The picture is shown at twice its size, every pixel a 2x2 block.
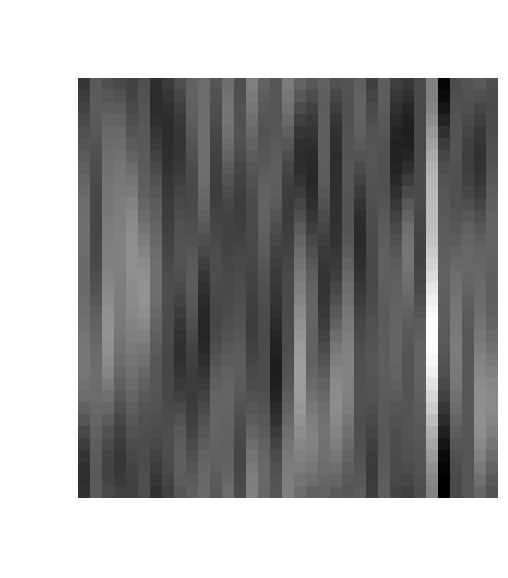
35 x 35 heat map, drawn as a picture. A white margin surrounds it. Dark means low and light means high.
Column 30 stands out from the rest. The grain runs up and down. Most values sit low, with a long tail of high ones.
